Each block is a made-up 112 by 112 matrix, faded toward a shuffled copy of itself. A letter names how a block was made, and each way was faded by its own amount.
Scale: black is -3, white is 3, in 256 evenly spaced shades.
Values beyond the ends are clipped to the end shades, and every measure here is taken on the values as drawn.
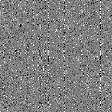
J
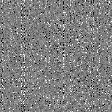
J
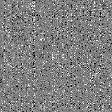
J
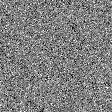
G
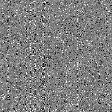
J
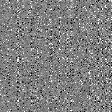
J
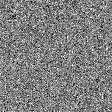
G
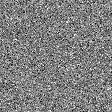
G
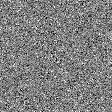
G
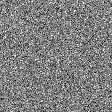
G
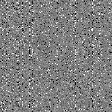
J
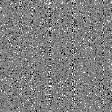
J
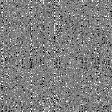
J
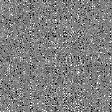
J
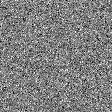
G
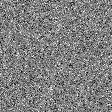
G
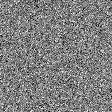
G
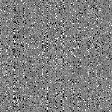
J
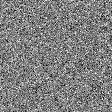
G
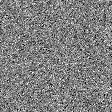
G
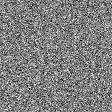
G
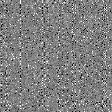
J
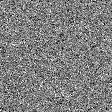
G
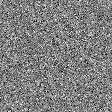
G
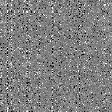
J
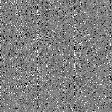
J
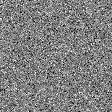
G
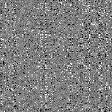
J
